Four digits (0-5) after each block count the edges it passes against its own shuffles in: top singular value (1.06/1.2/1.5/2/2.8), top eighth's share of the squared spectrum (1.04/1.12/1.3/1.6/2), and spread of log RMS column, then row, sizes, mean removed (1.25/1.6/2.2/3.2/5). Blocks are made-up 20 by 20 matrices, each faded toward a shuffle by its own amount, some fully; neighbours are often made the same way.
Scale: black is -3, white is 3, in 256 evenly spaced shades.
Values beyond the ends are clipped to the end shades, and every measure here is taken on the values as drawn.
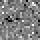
0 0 0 0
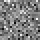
0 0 0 0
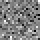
0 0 0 0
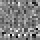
3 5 1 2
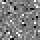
0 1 0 0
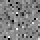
0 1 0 0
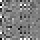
3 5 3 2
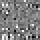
3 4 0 2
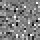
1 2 0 1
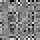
3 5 2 2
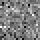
0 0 0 0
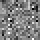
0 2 2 0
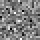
0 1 0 0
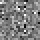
1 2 1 0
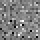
1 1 0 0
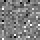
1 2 1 0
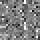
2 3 2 1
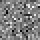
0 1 1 0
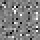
2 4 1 1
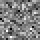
1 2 0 0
